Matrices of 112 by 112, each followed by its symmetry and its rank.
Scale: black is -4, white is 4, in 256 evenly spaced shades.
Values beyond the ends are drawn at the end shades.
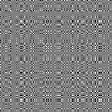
symmetric, rank three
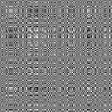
symmetric, rank three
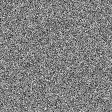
neither, full rank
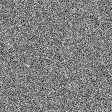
neither, full rank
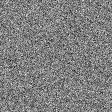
neither, full rank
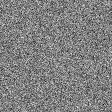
neither, full rank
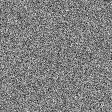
neither, full rank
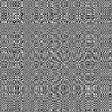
symmetric, rank three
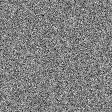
neither, full rank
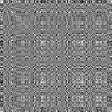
symmetric, rank three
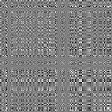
symmetric, rank three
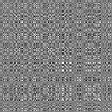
symmetric, rank three
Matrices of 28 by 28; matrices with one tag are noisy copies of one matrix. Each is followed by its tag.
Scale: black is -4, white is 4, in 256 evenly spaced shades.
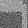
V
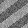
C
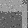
V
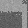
V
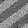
C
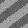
C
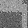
V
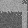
V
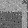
V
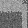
V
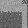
V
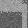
V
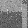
V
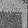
V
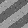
C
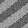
C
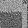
V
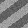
C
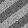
C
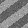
C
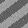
C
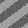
C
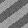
C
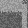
V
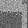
V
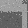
V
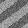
C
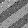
C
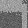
V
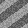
C
